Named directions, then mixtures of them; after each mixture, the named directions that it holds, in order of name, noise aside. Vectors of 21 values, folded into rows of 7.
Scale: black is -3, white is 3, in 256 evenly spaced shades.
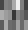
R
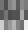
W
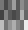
W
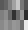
R, W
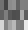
W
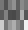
W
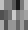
R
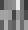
R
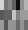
R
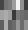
R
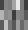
R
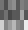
W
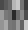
R, W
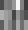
R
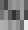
R, W
